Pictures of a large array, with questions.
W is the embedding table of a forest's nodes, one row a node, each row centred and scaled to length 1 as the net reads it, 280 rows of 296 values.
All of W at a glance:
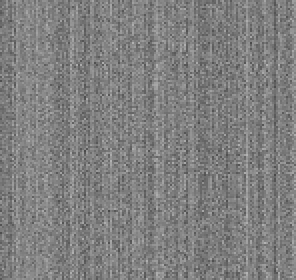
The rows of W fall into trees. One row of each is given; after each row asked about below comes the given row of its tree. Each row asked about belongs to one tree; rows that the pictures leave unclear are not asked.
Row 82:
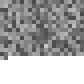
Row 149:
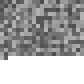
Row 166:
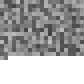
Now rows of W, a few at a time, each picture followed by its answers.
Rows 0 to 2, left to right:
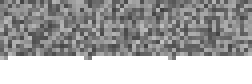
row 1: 149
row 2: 149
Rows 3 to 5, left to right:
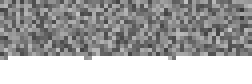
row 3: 82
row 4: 82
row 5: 166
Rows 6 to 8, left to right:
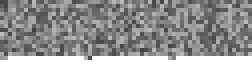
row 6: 149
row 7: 166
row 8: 82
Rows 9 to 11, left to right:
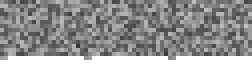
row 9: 82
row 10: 82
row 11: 149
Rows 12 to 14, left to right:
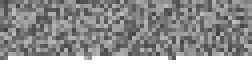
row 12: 149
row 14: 166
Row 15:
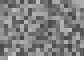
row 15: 82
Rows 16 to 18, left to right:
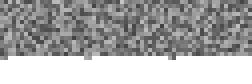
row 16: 82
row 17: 82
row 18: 166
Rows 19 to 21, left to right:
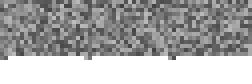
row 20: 149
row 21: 166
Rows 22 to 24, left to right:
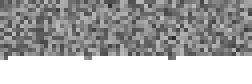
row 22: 149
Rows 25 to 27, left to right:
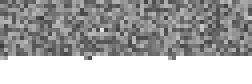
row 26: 166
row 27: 82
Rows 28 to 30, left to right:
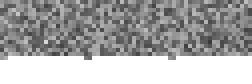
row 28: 82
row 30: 82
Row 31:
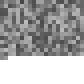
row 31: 82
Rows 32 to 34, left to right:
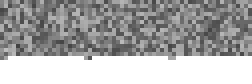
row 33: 166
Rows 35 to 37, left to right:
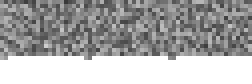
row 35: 82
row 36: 149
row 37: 166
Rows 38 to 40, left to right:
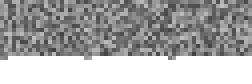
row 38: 166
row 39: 82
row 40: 149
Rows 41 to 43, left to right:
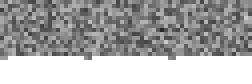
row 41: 82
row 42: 82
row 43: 82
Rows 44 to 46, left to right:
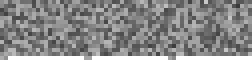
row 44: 82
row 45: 82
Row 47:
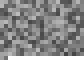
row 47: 82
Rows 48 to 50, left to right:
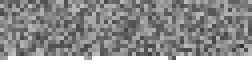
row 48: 82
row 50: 166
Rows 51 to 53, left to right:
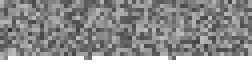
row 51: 82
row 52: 149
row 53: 166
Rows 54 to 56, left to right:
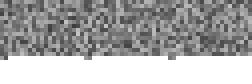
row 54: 166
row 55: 149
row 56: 82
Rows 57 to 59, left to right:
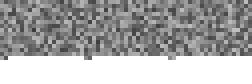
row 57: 166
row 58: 166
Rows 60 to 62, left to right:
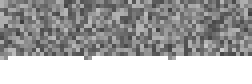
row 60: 82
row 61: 149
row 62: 82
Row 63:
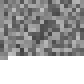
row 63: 82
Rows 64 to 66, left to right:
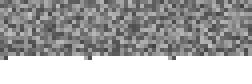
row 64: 166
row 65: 166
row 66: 166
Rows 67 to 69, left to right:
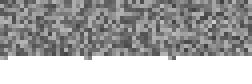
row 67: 82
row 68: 149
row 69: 166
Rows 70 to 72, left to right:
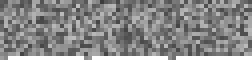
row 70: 149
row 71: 82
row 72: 149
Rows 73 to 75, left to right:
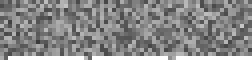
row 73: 149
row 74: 82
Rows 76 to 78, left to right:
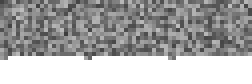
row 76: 149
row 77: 166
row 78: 82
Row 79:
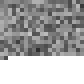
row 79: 166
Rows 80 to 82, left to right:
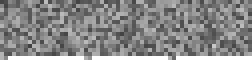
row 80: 149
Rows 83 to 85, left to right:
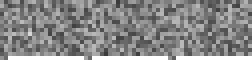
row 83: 166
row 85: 82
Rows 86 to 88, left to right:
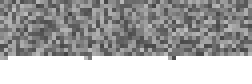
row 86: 82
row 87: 82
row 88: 166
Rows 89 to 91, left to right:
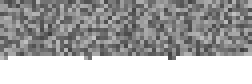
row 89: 82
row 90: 82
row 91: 166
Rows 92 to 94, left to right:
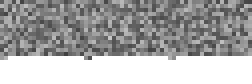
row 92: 82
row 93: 166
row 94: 149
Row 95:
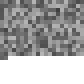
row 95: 149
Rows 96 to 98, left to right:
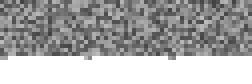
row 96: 82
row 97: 82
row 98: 82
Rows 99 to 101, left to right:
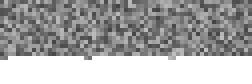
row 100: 166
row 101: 82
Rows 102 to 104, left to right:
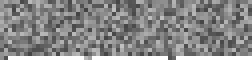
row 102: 166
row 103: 82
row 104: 82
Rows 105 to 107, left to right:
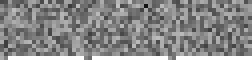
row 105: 149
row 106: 149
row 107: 166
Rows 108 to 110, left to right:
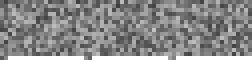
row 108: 149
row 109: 82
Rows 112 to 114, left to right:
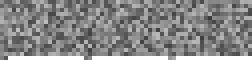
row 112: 166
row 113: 149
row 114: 82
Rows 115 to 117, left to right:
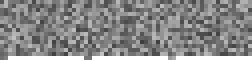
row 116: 149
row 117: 82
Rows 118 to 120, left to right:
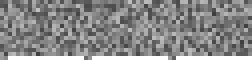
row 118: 149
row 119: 149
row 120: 166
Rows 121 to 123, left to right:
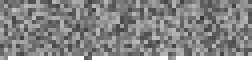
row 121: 82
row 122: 149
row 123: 82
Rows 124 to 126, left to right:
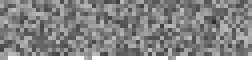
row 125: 82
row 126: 149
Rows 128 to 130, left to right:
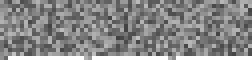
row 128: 166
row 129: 82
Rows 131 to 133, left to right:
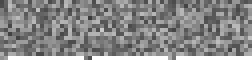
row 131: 149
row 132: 166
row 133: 149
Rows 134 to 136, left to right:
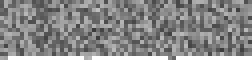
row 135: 82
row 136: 166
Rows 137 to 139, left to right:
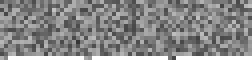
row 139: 166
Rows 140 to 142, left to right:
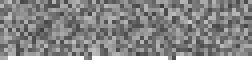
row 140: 82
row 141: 82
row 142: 166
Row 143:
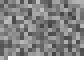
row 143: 82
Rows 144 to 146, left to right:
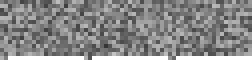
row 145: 149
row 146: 166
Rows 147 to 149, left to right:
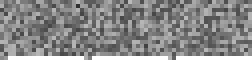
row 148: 149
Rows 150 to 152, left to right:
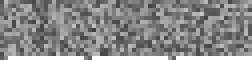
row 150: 82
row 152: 166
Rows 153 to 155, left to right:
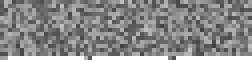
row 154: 166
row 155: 166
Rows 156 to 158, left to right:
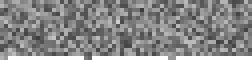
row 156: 82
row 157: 149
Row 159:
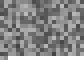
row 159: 82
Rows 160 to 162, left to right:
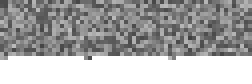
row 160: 149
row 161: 166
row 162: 82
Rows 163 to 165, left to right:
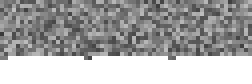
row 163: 82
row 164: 166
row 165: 166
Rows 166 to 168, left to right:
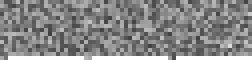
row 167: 82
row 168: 166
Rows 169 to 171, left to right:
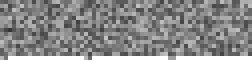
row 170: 149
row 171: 82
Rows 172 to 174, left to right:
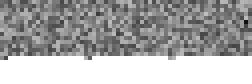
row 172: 166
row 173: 166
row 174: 82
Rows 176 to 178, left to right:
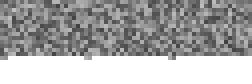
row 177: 82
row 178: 149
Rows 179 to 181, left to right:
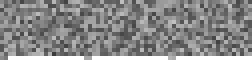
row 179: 82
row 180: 82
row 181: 82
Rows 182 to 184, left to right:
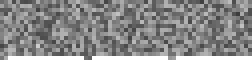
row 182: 82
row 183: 166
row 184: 82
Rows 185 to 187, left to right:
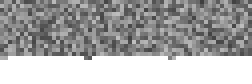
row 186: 166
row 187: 82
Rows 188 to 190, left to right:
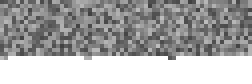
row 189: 82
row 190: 166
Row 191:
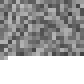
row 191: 82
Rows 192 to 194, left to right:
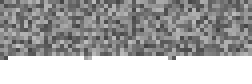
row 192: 166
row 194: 166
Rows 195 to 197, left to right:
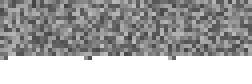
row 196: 166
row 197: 166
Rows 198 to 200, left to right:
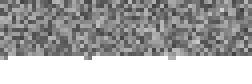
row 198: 82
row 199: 149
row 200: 82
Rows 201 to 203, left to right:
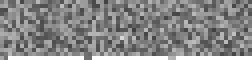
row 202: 166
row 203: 82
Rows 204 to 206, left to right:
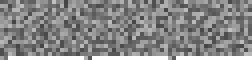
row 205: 166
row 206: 166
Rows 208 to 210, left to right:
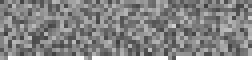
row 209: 82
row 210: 149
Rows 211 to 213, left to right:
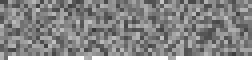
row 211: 149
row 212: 82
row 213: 82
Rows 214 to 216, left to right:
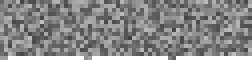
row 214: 82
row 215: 82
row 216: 166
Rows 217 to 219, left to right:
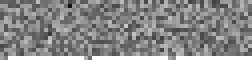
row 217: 82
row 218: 166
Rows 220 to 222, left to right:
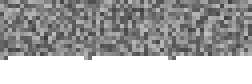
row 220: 166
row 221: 149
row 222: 166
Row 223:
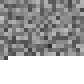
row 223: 166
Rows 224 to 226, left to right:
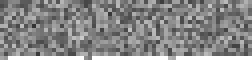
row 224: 149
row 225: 149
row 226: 82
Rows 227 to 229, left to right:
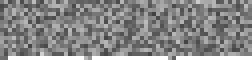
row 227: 149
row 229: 166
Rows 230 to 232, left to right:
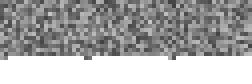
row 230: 149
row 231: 166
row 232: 149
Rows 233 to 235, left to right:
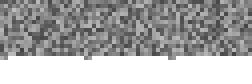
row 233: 82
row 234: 149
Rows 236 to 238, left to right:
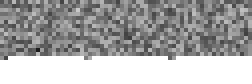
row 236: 166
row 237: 82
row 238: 82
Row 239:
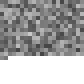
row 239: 166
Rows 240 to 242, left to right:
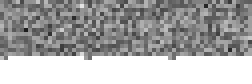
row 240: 166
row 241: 149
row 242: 149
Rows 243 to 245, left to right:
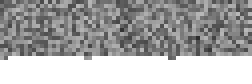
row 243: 149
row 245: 166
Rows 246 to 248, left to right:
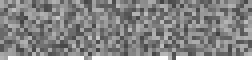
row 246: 82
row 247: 149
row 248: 149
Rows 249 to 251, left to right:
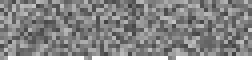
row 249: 82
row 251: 82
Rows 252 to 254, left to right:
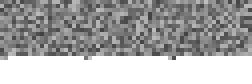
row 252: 82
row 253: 149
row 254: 166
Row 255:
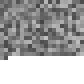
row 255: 149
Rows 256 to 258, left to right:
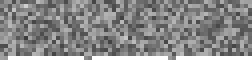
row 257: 166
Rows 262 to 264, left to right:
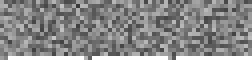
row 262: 82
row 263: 166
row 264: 149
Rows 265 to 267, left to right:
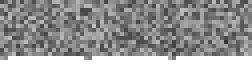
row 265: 82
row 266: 82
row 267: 149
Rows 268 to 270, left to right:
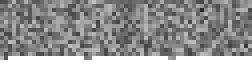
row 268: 149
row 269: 82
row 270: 82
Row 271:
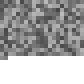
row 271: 149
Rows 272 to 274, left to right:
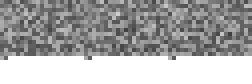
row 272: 166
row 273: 166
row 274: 166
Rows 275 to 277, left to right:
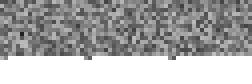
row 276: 166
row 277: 166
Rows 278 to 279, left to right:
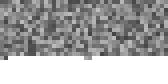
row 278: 166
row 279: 82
